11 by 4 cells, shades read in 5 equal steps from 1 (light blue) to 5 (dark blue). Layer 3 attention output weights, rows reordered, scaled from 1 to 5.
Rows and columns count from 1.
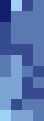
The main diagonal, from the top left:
5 3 3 3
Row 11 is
1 2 2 3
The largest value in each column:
5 4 4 4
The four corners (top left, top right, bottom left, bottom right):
5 3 1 3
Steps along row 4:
down same same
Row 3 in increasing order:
3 3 3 4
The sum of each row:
13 14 13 13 15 12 12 11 12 12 8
